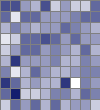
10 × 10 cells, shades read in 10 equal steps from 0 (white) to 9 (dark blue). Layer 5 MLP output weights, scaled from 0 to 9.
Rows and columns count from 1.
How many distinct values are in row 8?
6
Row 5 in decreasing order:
6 6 6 5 4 4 4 3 3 2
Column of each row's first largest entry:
1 1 7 5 3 2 4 1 2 2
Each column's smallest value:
1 1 2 2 3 2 3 0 2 2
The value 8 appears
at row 6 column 2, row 8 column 1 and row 8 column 7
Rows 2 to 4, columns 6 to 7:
4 4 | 4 6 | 6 4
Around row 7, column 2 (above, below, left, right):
8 6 5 3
